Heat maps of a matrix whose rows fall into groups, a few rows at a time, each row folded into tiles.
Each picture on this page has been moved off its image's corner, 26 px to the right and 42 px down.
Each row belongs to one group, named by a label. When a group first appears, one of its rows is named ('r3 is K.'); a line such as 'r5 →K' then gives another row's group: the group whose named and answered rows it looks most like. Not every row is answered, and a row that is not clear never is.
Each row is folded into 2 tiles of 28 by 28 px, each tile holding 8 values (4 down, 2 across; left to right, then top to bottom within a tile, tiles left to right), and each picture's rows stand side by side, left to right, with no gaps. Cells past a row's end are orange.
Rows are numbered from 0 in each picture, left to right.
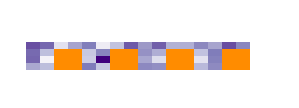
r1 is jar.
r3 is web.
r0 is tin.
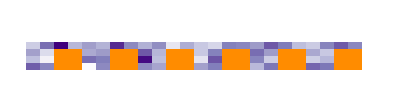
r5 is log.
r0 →log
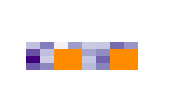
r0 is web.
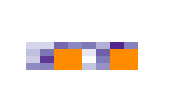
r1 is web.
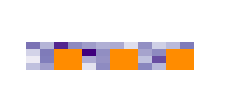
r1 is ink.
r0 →web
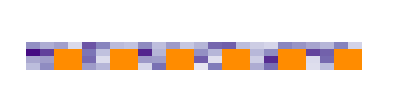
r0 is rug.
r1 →tin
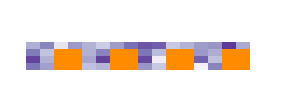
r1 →jar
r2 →tin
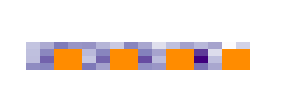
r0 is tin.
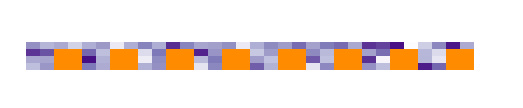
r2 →web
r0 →rug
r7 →log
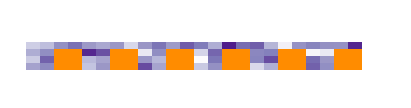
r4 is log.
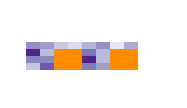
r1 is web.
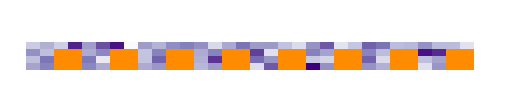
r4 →ink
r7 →rug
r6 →tin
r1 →log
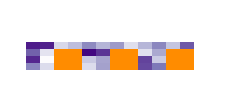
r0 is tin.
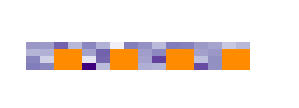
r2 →jar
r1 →jar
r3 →jar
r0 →log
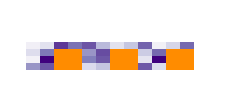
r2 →jar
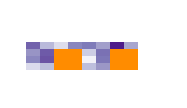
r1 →web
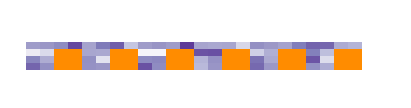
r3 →rug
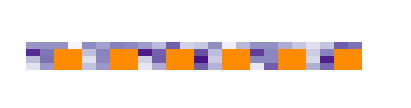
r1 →web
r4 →ink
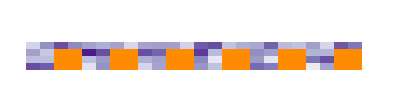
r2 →rug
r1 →rug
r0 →log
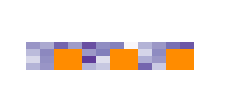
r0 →web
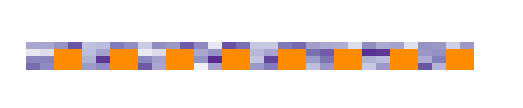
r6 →rug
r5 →rug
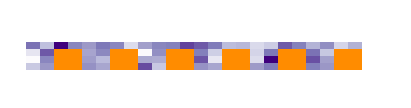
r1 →log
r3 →tin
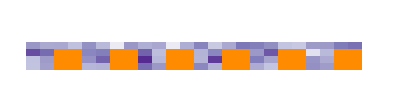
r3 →jar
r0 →rug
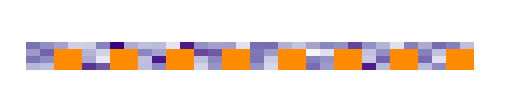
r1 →log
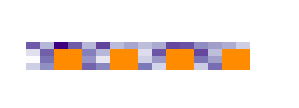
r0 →web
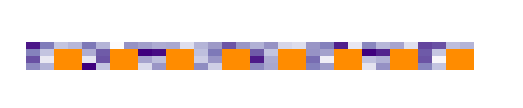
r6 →rug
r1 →jar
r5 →log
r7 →tin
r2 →rug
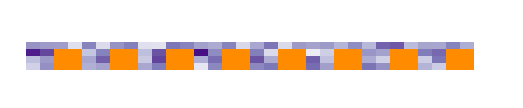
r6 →log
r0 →rug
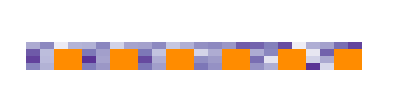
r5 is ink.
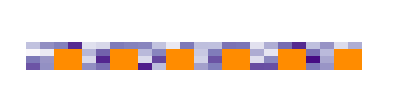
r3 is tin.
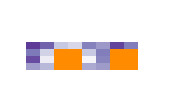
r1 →web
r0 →tin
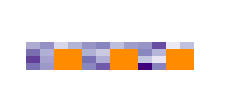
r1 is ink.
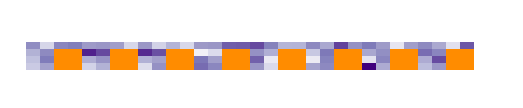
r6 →jar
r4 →tin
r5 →web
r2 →rug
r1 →rug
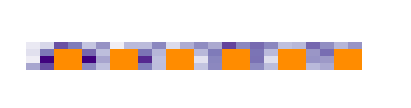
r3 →web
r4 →tin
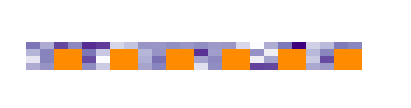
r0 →web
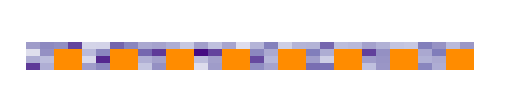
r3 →rug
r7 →jar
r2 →rug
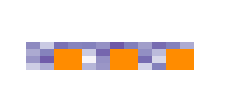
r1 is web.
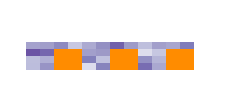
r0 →rug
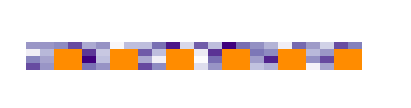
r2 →log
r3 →web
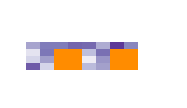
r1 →web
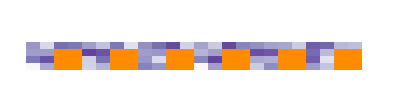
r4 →rug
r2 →log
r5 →tin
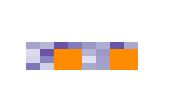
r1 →web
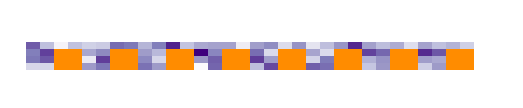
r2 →log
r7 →rug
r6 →rug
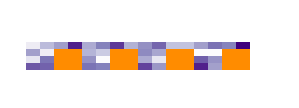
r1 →log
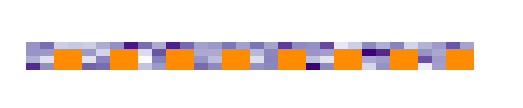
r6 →rug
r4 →web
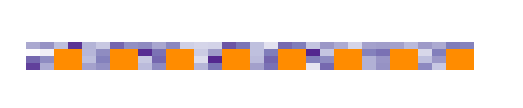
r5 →ink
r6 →rug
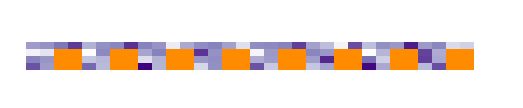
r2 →jar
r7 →ink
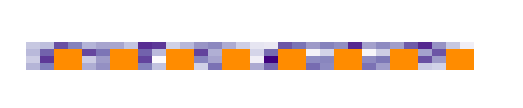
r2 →tin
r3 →ink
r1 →rug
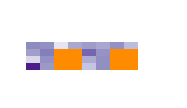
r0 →jar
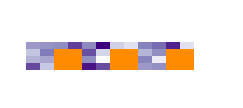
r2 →log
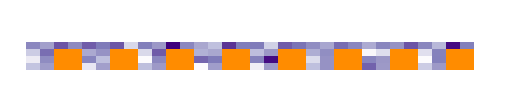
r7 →web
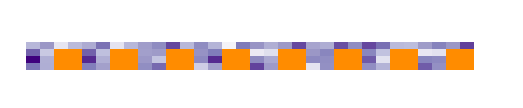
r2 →log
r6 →tin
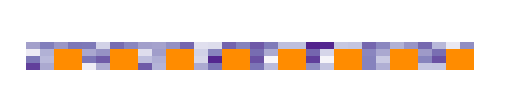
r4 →tin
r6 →tin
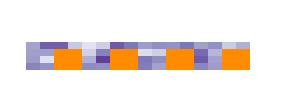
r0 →log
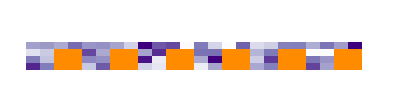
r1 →ink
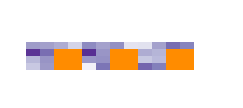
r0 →rug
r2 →log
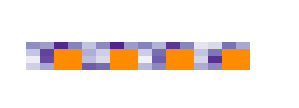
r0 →web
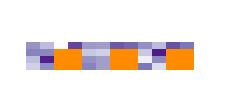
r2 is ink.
